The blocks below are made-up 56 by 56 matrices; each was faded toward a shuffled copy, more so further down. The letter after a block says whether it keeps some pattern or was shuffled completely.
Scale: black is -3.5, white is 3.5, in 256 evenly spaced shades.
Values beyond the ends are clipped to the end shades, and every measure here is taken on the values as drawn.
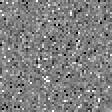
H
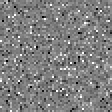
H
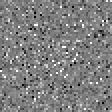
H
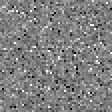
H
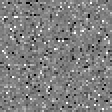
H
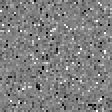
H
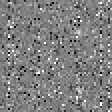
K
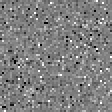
H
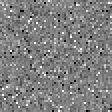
H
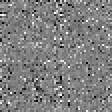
K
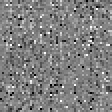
K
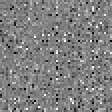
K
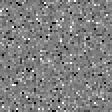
H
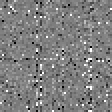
K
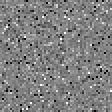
H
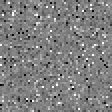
H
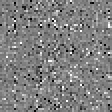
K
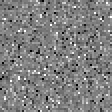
H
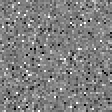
H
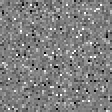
H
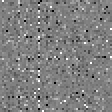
K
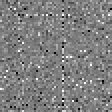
K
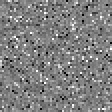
H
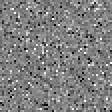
H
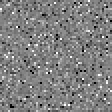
H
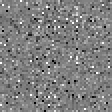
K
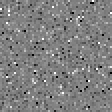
H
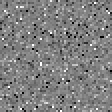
H
